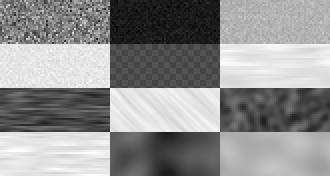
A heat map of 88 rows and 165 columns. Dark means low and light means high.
The table splits into 4 rows of 3 panels. Panel 1,1: middling, fine-grained, strong in contrast. Panel 1,2: very low, fine-grained, faint in contrast. Panel 1,3: high, fine-grained, faint in contrast. Panel 2,1: very high, fine-grained, faint in contrast. Panel 2,2: low, checkered, faint in contrast. Panel 2,3: very high, streaked across, faint in contrast. Panel 3,1: low, streaked across. Panel 3,2: very high, slanting down to the right, faint in contrast. Panel 3,3: low, blotchy. Panel 4,1: very high, streaked across, faint in contrast. Panel 4,2: low, smooth. Panel 4,3: high, smooth, faint in contrast.
